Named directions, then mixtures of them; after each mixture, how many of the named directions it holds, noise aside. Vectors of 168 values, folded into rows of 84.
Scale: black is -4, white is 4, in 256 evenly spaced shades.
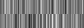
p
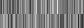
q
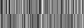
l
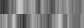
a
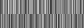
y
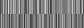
one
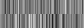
one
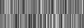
one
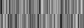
three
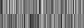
three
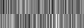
three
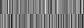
two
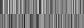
two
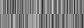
three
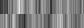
two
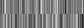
two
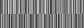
one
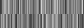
three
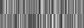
two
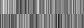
two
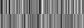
one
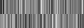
three
